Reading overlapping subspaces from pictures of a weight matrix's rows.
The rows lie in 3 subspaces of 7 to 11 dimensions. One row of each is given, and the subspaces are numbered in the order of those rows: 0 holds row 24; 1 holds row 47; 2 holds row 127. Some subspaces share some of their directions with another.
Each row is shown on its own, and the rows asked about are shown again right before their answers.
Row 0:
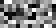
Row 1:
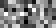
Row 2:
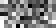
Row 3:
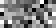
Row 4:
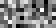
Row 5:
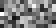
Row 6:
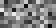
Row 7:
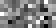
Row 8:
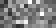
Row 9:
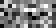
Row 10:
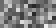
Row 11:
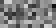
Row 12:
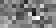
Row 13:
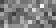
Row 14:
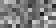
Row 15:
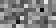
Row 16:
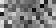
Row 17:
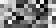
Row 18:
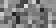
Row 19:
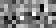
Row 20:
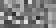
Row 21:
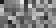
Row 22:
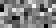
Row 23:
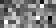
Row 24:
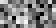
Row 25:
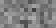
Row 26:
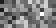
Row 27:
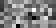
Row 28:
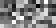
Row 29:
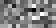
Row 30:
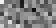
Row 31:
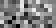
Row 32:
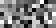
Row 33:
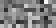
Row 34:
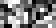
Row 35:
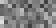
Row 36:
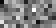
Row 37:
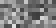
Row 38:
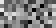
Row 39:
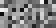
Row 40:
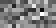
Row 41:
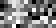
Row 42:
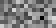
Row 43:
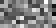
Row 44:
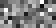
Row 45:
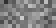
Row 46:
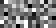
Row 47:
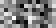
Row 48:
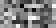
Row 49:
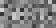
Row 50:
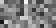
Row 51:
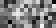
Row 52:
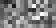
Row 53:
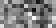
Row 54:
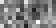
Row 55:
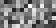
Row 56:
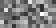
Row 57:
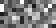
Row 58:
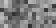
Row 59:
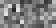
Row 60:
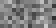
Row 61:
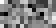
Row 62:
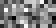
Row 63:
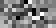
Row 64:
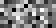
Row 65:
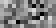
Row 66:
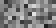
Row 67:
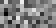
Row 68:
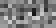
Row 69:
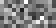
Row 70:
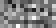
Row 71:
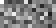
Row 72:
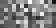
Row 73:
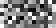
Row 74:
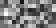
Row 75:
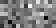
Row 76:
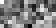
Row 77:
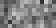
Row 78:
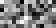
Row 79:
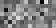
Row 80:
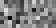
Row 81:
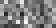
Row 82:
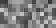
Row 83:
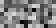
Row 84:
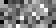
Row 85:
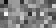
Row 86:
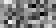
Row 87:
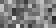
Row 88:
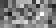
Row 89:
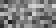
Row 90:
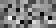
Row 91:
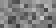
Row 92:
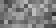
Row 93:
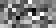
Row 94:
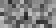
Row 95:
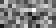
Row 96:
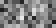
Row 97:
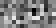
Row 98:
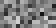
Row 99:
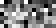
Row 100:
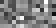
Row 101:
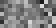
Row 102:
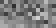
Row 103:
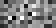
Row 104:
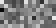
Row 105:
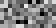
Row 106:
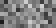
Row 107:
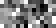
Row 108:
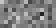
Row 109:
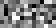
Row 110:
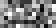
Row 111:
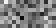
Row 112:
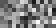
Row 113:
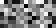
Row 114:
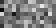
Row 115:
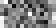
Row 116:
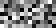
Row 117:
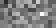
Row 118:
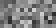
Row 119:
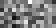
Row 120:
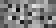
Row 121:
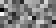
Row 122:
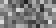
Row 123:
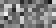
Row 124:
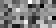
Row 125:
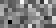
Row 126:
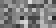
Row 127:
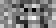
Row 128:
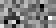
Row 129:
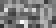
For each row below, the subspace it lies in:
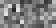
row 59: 2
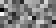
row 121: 0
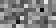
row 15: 1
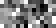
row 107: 0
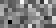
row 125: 0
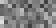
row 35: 0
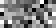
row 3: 2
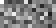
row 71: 0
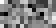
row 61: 0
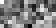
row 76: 0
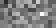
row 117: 1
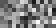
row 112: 0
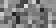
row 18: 1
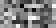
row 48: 1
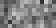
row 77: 2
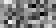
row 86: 1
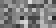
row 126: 2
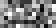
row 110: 1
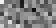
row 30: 0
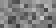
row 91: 0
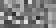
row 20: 0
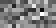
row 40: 1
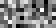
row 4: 1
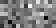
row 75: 0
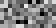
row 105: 1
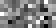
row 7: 0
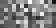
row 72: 2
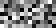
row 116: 2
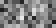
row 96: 0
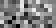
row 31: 0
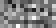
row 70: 1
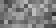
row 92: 2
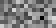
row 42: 0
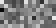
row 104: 0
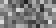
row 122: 1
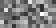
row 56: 1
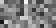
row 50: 0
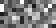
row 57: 0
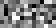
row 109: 2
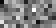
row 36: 0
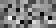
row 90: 2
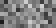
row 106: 1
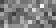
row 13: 2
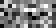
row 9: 1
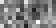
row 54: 0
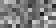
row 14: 2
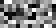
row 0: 1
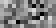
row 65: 1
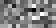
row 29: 1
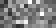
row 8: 1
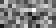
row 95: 1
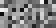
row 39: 2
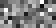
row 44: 0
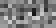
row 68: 1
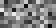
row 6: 0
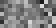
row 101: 0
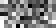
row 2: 0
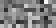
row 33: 2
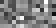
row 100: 1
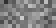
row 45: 1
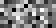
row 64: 2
